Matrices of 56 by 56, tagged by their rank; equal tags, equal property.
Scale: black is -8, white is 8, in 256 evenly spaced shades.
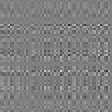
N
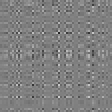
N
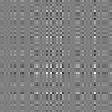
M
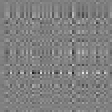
N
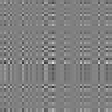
M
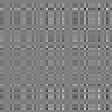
M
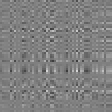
N
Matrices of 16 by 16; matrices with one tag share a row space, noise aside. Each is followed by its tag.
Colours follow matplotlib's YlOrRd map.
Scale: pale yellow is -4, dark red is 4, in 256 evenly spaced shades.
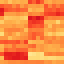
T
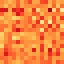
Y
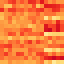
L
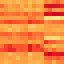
L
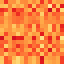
Y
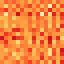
Y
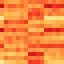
T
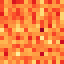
Y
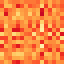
Y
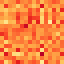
Y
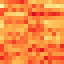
T
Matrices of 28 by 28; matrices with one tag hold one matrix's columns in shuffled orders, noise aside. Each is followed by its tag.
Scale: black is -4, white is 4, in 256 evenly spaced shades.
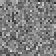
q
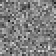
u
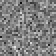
u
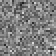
u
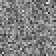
q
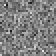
u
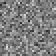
u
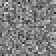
q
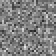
u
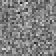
q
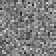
q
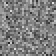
q
